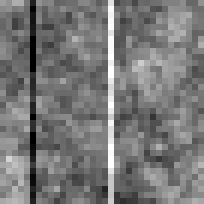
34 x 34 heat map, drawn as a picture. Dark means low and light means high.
Ninth with the lowest average: top left. Odd lines: columns 6 and 19. Grain: streaks running down. Histogram: heavy tails on both sides.
